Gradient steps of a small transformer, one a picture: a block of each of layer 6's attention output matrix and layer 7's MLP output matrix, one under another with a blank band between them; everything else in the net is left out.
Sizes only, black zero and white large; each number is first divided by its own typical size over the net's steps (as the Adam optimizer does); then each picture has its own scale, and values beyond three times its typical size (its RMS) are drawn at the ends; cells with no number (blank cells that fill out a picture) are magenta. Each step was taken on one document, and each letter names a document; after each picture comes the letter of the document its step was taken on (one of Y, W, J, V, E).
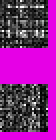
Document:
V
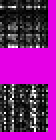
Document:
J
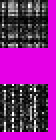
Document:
J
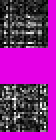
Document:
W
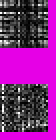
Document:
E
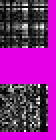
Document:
V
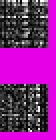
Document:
V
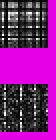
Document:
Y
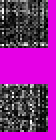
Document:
V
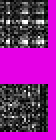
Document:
V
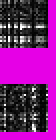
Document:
J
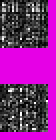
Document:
Y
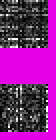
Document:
Y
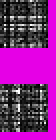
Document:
W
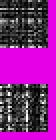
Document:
E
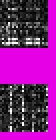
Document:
Y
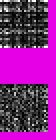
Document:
E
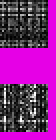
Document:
J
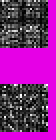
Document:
Y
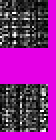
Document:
E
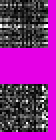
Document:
E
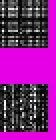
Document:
J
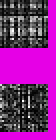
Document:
W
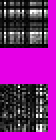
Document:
W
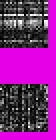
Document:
W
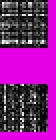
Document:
J
